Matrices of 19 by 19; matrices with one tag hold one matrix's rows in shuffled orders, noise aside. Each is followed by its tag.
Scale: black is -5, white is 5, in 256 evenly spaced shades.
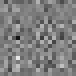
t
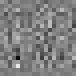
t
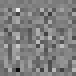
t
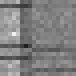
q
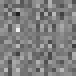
t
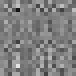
t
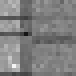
q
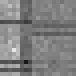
q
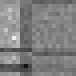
q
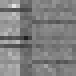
q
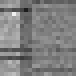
q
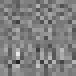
t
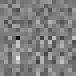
t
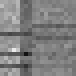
q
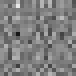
t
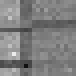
q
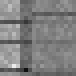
q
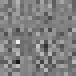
t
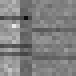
q
